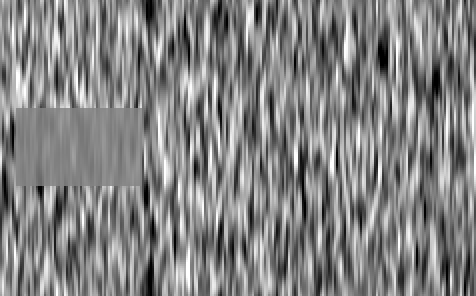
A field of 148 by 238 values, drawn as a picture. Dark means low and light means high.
Slope: none. Calmest part: middle left. Odd patch: calmer, in the middle left. Grain: streaks running down. Histogram: bell-shaped.
